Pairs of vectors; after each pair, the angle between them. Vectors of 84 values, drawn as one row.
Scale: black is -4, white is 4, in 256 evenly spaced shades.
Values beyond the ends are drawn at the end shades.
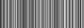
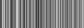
orthogonal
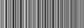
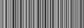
nearly parallel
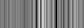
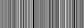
orthogonal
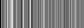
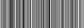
partly opposed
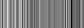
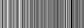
nearly parallel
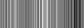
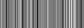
orthogonal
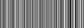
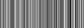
nearly parallel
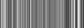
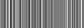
orthogonal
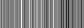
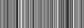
partly aligned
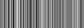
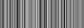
partly opposed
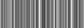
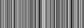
nearly opposite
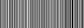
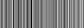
partly opposed
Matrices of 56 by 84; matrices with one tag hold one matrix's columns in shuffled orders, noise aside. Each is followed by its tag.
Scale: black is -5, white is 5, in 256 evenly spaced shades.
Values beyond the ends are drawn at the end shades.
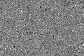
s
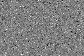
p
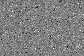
s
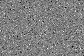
s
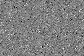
s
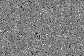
s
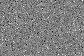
p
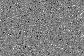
s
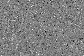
p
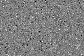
p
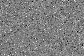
p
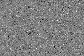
s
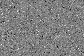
s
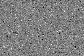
s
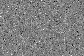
p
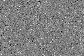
p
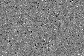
p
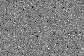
s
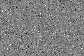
s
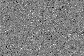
s
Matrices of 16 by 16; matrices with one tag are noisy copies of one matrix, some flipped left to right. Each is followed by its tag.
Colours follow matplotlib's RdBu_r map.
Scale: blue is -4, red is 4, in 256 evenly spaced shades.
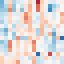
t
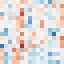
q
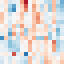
t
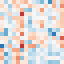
q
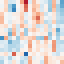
t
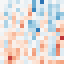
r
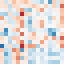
q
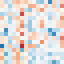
q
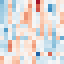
t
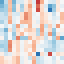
t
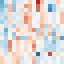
t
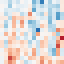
r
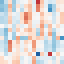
t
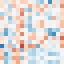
q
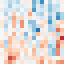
r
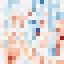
r
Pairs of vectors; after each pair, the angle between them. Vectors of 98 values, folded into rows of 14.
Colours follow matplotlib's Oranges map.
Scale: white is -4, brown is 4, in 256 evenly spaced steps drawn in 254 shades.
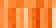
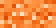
orthogonal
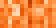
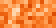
partly aligned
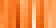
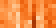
nearly opposite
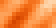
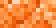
partly aligned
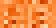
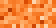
partly aligned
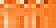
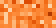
partly aligned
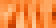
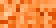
partly aligned
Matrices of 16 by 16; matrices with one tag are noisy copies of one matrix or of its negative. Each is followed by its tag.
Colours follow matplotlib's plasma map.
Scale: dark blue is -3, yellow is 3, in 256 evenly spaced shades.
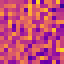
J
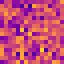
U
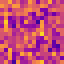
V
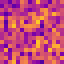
V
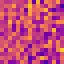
J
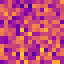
U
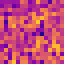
V
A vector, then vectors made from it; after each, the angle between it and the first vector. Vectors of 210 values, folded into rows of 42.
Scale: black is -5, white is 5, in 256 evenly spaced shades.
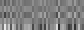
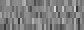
partly opposed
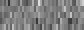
partly aligned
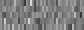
partly aligned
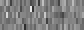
orthogonal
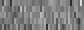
partly opposed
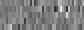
orthogonal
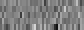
partly opposed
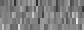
orthogonal
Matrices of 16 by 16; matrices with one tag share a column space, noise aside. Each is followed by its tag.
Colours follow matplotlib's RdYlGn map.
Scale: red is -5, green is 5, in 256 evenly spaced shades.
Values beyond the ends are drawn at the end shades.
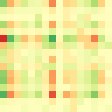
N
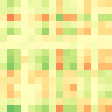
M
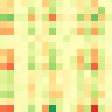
M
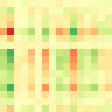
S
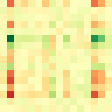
N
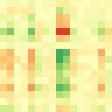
S
